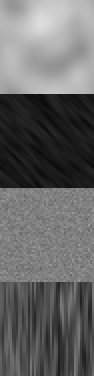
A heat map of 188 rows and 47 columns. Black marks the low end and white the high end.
The table splits into 4 rows of 1 panel. Panel 1,1: high, smooth. Panel 2,1: very low, slanting down to the right, faint in contrast. Panel 3,1: middling, fine-grained, faint in contrast. Panel 4,1: low, streaked downward.
